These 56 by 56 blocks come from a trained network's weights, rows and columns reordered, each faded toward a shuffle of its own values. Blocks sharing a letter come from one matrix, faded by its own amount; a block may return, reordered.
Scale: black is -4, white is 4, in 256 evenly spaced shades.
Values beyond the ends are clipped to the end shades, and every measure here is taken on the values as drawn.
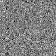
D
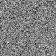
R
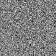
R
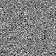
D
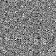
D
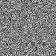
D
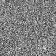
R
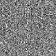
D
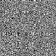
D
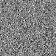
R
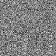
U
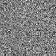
U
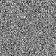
U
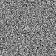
R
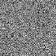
D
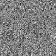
U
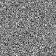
U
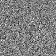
R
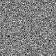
D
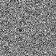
U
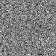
D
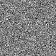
R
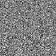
D
